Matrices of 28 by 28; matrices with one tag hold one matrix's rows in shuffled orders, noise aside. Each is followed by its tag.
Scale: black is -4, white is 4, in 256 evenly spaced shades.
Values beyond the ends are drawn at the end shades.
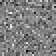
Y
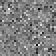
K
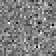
K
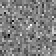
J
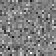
J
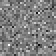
K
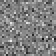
Y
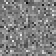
Y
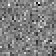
K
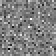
J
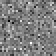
J
